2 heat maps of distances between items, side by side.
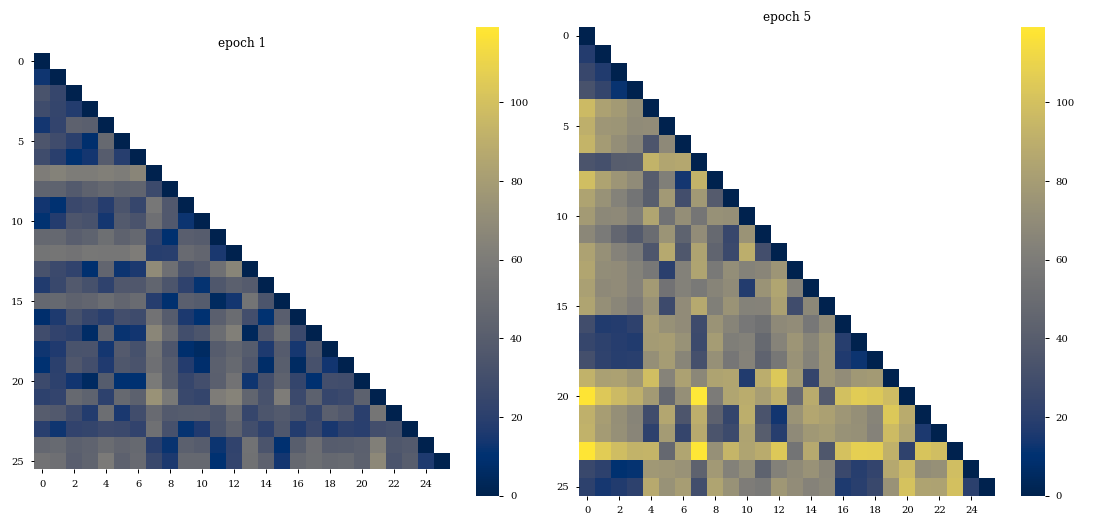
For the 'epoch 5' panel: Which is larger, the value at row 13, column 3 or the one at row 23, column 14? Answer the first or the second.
the second
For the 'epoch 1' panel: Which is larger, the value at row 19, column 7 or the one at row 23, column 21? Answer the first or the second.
the first
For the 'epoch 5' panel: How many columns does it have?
26
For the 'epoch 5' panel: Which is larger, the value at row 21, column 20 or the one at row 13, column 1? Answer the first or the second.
the first
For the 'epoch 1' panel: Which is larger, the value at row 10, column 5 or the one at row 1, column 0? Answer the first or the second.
the first
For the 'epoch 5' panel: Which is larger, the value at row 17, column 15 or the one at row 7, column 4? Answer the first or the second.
the second
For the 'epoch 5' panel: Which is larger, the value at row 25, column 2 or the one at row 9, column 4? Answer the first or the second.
the second
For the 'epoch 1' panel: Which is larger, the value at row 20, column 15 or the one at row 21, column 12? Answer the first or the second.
the second
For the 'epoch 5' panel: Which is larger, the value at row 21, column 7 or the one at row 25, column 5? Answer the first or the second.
the first
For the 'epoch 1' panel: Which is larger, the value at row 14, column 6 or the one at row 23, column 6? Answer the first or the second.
the first
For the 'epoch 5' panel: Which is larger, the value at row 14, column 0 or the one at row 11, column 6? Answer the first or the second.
the first
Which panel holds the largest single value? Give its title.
epoch 5
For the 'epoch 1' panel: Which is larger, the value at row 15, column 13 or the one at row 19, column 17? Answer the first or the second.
the first
